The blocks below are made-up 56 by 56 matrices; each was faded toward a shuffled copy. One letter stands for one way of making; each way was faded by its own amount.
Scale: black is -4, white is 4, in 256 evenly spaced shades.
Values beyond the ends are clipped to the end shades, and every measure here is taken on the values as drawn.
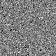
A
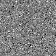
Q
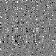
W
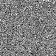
A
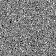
A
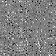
W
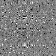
W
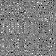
W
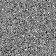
A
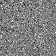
Q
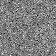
A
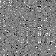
W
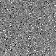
Q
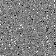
Q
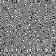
W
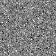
Q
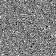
A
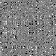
W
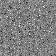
Q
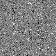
Q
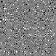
W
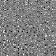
W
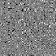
W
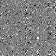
W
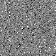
Q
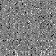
W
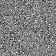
Q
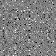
W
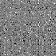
W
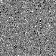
Q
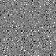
W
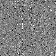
Q
